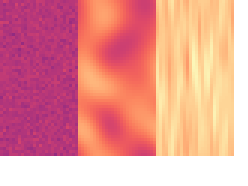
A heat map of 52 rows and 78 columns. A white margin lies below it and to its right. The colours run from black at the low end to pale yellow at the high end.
The table splits into one row of 3 panels. Panel 1,1: middling, fine-grained, faint in contrast. Panel 1,2: high, smooth. Panel 1,3: very high, streaked downward, faint in contrast.
